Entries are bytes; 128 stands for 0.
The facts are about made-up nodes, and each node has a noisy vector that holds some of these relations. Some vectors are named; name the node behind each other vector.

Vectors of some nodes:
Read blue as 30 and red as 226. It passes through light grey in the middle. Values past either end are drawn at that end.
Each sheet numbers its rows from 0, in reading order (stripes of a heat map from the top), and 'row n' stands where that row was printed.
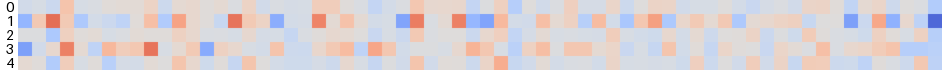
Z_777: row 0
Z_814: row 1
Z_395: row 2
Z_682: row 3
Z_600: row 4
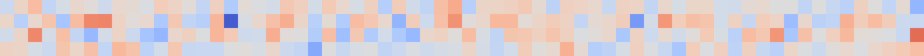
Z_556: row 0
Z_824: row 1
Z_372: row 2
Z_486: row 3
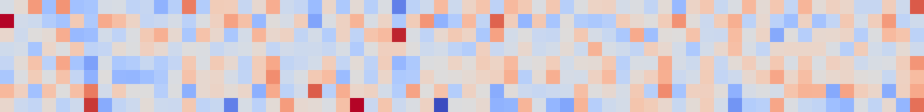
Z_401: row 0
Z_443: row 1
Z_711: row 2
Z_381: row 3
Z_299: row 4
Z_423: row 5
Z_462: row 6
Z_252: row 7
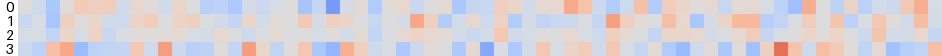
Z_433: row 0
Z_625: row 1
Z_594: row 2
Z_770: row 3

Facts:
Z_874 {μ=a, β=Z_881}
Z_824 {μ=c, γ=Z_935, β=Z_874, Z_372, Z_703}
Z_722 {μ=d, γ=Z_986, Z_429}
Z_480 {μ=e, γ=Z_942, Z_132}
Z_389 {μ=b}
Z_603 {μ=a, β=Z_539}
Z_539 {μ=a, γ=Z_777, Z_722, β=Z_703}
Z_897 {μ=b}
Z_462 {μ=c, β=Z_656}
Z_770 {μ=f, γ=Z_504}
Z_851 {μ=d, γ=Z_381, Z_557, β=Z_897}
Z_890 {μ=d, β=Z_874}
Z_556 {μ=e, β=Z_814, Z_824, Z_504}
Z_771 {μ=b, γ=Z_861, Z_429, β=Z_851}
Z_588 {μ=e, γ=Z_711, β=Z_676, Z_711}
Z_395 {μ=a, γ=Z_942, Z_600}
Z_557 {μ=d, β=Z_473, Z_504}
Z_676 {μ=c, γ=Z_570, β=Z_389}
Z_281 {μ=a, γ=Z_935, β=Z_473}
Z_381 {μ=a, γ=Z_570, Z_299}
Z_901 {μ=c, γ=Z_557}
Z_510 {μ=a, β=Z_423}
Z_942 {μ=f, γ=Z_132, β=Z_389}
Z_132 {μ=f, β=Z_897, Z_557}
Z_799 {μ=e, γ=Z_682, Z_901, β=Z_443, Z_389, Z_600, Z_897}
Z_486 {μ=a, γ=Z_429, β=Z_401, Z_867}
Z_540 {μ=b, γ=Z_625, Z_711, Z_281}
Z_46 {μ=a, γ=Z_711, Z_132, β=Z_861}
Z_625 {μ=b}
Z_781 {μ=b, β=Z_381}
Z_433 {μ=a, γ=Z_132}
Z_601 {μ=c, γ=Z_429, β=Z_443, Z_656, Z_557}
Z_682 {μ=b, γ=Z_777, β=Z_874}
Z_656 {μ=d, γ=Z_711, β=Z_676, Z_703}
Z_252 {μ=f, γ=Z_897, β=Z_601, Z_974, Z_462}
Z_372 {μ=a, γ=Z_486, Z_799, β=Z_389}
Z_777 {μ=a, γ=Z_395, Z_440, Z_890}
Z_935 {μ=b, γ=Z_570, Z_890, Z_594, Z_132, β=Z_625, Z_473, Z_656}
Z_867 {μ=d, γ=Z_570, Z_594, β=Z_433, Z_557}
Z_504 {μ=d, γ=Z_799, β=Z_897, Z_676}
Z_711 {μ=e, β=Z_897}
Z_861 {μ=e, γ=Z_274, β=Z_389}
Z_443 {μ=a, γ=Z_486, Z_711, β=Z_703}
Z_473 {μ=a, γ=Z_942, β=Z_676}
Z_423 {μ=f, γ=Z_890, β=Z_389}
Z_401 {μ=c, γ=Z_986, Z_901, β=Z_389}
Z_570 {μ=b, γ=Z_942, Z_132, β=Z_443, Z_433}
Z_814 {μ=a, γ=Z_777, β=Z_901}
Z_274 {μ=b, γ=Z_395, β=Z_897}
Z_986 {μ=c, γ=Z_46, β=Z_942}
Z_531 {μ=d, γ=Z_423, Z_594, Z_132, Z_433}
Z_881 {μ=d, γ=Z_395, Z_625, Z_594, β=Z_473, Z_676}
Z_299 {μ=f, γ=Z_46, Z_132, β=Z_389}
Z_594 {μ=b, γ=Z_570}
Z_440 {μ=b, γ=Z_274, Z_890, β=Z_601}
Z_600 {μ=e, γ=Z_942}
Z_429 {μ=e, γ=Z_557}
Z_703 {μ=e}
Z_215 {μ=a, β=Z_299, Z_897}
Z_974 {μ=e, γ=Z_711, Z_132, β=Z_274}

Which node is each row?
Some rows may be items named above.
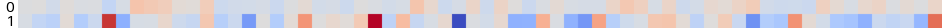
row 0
Z_540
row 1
Z_252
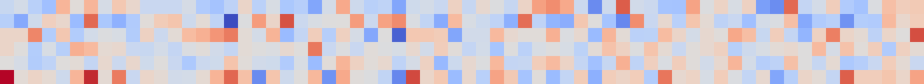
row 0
Z_867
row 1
Z_897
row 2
Z_676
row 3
Z_935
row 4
Z_570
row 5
Z_656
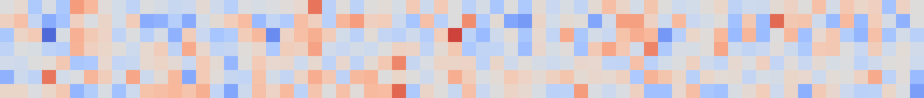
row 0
Z_935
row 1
Z_601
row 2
Z_557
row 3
Z_281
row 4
Z_215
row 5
Z_890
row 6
Z_274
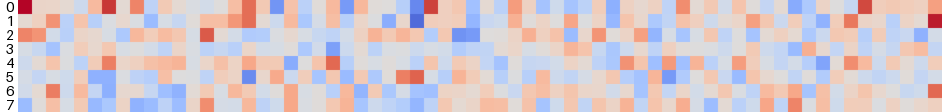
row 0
Z_656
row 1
Z_676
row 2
Z_974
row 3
Z_433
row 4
Z_881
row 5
Z_851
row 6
Z_372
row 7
Z_861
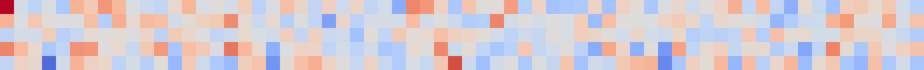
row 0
Z_539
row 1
Z_588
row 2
Z_771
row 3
Z_473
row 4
Z_557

